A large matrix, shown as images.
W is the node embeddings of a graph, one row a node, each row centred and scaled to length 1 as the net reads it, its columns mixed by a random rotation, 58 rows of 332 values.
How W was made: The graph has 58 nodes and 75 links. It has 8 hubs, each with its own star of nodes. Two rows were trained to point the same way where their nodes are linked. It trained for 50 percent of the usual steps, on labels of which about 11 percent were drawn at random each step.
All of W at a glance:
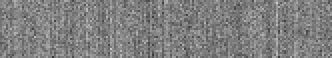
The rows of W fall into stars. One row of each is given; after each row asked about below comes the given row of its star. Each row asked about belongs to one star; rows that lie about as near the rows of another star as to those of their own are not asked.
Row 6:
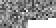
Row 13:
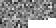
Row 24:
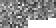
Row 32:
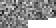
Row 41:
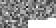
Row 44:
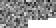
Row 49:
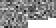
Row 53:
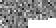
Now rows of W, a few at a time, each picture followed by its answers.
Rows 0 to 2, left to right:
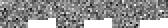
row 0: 44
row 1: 13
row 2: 41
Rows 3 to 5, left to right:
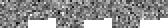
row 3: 44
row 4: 32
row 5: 24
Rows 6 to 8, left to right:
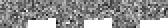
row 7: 13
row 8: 49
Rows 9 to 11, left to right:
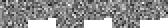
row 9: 6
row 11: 32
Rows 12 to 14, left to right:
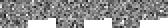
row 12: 41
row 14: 13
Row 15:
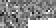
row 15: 6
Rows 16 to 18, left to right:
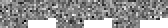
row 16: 6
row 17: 41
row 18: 49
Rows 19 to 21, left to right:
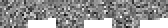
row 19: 41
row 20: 13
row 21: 41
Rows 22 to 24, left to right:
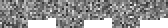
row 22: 32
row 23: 49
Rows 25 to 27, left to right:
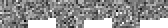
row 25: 53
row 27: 6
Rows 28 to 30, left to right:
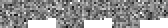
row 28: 41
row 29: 53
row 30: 32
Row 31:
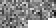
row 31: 32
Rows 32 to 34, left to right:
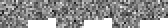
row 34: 32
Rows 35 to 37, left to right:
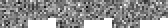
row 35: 6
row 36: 49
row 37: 49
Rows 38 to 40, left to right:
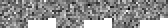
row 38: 32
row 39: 6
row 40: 44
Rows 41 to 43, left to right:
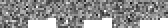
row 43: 44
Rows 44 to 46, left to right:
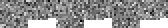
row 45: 53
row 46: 44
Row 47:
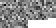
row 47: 32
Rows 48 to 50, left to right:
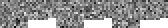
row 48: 44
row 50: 6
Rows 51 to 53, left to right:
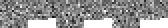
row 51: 13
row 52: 41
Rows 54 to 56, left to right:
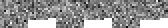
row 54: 6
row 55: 24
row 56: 44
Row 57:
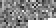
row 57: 44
